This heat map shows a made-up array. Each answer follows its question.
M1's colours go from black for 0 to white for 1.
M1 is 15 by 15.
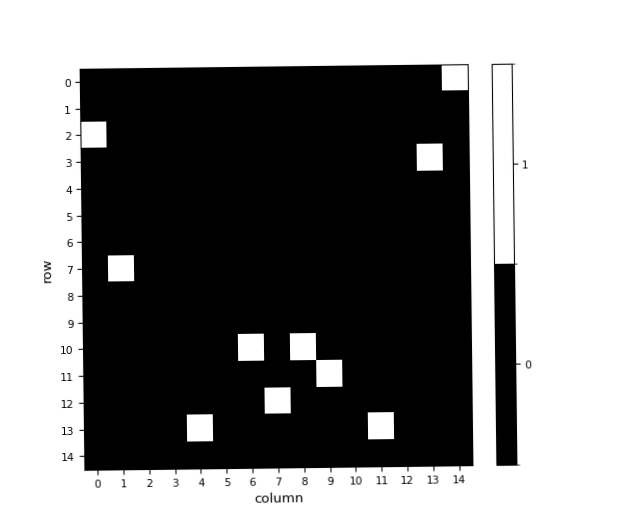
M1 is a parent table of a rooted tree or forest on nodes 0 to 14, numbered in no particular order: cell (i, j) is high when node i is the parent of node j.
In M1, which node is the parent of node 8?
10
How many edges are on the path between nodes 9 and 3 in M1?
3
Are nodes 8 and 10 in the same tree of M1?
yes
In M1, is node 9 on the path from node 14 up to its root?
no
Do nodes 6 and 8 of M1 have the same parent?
yes
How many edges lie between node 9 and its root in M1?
3
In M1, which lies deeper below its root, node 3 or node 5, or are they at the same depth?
the same depth
